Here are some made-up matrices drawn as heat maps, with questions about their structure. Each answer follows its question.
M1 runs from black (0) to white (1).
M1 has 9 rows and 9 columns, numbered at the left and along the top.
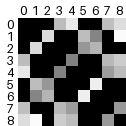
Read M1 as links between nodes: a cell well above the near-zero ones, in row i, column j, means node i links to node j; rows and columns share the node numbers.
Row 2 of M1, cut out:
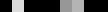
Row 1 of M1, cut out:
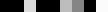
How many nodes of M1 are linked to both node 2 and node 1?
2
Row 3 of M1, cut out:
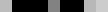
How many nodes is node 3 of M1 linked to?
4
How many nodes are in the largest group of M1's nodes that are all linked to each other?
5
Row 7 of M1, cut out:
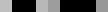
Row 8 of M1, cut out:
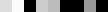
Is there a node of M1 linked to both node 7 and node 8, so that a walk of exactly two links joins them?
yes
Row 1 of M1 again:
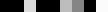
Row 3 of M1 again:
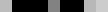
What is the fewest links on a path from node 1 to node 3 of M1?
2
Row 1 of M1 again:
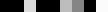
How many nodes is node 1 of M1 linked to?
4
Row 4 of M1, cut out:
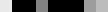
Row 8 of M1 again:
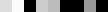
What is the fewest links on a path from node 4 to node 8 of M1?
1
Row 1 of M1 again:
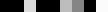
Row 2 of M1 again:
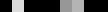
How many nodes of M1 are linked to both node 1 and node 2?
2
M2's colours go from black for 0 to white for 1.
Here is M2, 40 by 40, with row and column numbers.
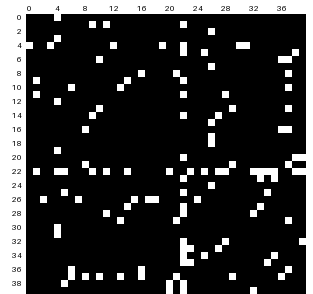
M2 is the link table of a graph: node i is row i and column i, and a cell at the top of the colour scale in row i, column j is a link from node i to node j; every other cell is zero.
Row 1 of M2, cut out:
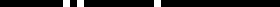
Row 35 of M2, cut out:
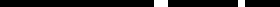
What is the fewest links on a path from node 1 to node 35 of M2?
2
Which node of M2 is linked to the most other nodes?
node 22
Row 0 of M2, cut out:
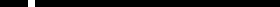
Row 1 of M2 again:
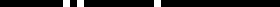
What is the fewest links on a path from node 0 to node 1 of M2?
3
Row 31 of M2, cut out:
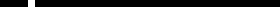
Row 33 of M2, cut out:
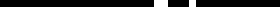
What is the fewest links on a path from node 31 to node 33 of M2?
3
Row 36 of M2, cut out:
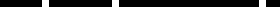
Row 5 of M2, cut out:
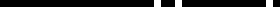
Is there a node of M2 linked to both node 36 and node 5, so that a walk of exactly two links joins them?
no
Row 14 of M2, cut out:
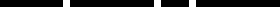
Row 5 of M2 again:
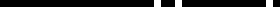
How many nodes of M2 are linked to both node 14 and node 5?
1
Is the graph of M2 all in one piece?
no
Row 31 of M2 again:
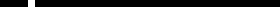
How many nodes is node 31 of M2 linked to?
1
